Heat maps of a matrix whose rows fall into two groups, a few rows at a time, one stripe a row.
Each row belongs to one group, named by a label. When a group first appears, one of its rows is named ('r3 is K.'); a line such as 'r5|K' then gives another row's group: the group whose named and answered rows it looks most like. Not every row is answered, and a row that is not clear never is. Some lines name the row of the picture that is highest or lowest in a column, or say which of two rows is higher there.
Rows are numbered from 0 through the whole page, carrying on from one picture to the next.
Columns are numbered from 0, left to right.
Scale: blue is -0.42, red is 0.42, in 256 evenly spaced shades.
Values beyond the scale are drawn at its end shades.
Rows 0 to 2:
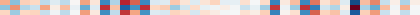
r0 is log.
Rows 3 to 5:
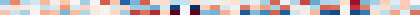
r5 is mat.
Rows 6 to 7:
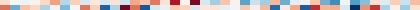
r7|log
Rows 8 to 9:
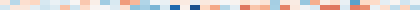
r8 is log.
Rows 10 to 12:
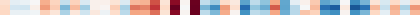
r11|mat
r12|mat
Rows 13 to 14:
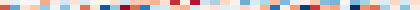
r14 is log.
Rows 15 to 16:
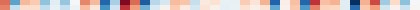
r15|log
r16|log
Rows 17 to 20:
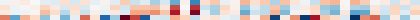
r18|mat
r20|log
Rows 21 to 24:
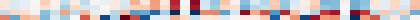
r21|mat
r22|mat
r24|log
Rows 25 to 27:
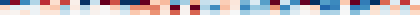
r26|mat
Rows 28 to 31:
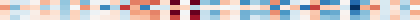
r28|mat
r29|log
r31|mat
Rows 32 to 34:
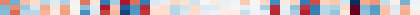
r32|log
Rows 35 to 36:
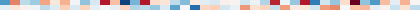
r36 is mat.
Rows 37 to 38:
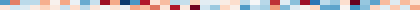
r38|mat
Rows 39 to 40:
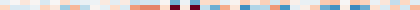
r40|mat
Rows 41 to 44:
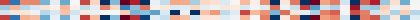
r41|log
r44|log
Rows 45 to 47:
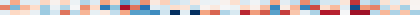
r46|log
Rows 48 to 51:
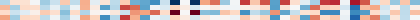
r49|log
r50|mat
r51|log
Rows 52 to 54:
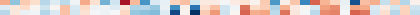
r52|log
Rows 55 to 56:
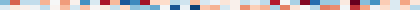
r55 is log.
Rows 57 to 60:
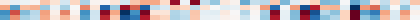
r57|mat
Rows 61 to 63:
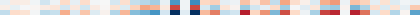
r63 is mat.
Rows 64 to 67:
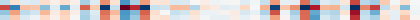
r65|log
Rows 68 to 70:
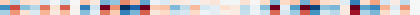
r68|log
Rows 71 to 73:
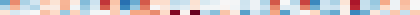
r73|mat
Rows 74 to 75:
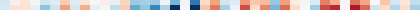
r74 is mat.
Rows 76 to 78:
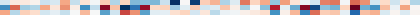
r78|log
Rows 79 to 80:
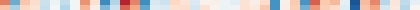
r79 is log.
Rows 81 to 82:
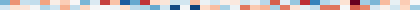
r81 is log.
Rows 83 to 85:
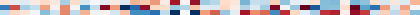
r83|mat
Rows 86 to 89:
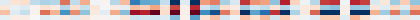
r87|mat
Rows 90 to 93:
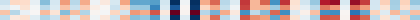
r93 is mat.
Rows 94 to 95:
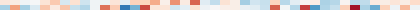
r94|mat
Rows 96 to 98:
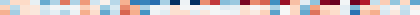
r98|log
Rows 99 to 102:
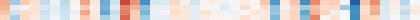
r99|log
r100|log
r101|log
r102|log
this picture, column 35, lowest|99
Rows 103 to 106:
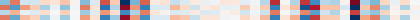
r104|log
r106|log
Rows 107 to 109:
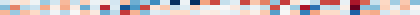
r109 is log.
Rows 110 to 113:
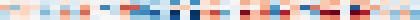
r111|log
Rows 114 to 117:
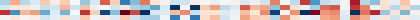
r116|log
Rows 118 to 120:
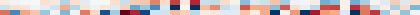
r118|mat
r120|log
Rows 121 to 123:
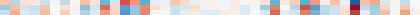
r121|log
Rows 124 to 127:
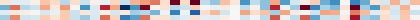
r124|mat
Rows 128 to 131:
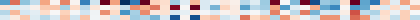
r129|mat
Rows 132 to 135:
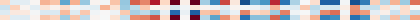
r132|mat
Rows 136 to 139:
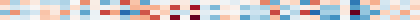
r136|log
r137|mat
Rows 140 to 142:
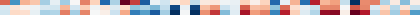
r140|log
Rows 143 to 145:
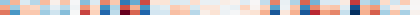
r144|log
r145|log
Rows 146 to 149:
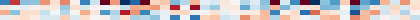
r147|mat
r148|log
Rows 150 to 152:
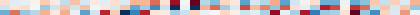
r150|mat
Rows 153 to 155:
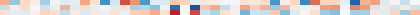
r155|mat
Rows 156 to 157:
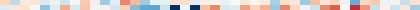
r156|log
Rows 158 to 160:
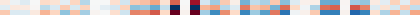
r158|mat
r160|mat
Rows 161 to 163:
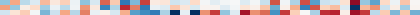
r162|log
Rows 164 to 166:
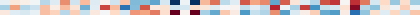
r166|mat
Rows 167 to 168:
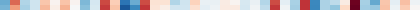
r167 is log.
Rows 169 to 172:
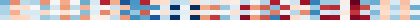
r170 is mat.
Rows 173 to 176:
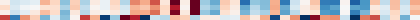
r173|mat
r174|mat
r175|mat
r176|log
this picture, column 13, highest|176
